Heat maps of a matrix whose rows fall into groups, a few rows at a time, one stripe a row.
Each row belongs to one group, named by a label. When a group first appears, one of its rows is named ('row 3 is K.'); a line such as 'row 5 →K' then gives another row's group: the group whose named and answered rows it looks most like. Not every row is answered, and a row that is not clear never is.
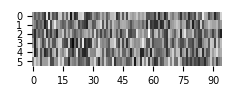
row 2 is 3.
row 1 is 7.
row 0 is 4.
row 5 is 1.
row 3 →4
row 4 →7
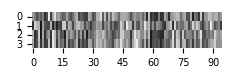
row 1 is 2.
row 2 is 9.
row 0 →7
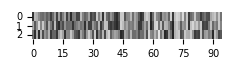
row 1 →2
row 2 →3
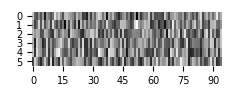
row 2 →1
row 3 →4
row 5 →2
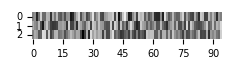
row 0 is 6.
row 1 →4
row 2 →1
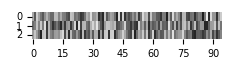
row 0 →1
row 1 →6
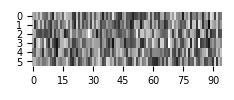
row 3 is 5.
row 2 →3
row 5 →6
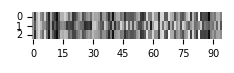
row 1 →2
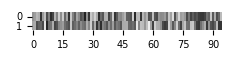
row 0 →1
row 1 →3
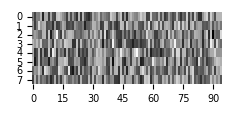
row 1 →2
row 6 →4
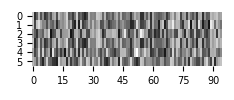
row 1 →5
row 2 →6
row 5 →4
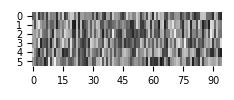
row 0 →3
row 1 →5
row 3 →1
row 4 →3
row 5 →7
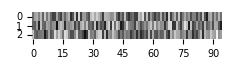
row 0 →6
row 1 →3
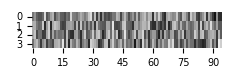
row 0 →3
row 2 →6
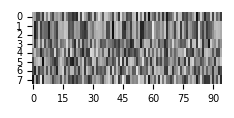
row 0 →6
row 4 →1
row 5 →4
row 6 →3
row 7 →6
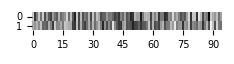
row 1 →5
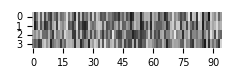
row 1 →7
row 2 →5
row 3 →1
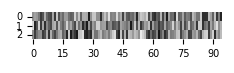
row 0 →6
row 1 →9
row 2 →4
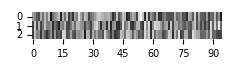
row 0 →6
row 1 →2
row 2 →2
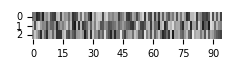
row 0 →6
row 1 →5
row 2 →2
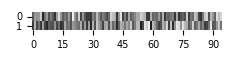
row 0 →4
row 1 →2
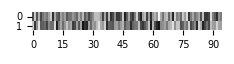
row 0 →2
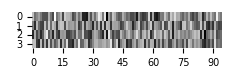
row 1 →3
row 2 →2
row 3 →6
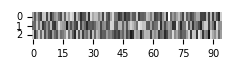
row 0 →1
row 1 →4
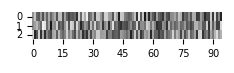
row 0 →6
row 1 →1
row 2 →9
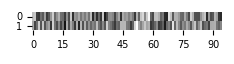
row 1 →9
